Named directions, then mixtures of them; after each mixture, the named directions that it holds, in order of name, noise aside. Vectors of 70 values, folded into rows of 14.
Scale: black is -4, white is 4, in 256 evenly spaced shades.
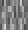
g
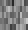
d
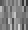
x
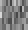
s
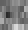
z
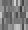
s, x, z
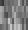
x, z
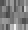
d, s, z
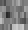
z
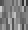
x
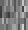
s, x, z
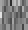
s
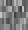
d, g, s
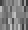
x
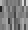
x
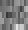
d, z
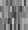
d, s, x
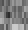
g, z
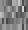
g, s, x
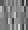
x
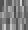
g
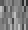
x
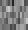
d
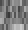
g, z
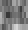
s, z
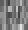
d, g, z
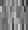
x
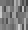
d, s, x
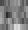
x, z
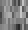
s, x, z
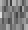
s
